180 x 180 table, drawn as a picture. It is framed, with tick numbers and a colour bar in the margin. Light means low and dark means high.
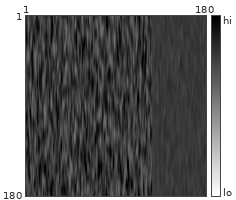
The right part is calmer, past a seam about 70% of the way across. There is no overall slope. Streaks run downward. Neither half mirrors the other. Overall the values sit about 80% of the way up the scale.
